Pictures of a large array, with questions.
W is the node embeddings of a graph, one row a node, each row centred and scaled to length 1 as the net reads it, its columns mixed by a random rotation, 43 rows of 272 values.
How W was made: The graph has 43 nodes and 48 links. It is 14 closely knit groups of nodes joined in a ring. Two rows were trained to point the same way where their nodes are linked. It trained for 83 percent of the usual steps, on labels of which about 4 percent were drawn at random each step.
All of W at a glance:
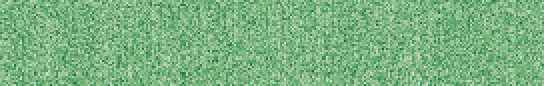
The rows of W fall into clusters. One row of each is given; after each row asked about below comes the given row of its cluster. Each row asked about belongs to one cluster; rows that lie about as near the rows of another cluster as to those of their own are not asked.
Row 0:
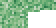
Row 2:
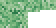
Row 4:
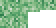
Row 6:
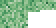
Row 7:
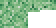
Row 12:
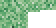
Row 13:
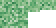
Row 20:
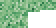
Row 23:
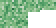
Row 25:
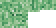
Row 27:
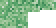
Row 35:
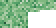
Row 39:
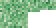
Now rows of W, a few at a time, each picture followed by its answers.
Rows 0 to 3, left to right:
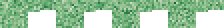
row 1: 25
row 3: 13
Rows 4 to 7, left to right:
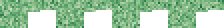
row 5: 35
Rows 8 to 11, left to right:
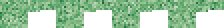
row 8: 13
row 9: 6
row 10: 12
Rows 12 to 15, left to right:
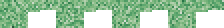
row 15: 0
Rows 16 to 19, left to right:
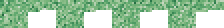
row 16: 7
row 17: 20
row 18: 27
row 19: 6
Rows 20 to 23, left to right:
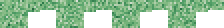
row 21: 39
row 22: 2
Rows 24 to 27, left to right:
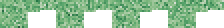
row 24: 39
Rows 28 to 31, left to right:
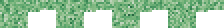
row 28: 7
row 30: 25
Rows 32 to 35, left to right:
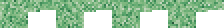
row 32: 23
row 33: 12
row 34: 4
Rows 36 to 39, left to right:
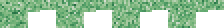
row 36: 2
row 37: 2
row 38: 20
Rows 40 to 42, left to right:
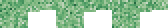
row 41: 0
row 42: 27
